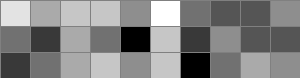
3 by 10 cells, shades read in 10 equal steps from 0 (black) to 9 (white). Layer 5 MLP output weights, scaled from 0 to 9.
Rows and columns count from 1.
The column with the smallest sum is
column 7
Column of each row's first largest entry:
6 6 4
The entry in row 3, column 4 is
7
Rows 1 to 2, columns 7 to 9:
4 3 3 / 2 5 3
